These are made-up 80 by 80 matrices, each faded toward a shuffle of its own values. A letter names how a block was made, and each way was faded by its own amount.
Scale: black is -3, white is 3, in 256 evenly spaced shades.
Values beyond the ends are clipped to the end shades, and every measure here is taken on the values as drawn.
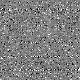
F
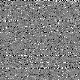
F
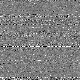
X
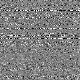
X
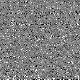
F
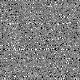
F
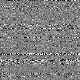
X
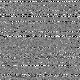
X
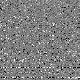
F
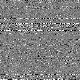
X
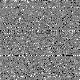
F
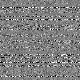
X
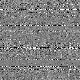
X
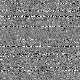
X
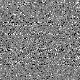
F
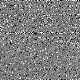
F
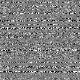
X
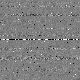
X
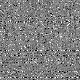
F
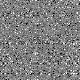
F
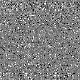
F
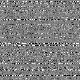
X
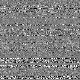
X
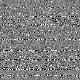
X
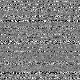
X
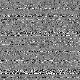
X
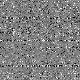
F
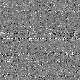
F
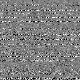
X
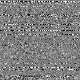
X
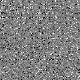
F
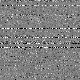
X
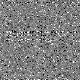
F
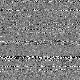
X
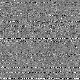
X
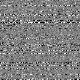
X
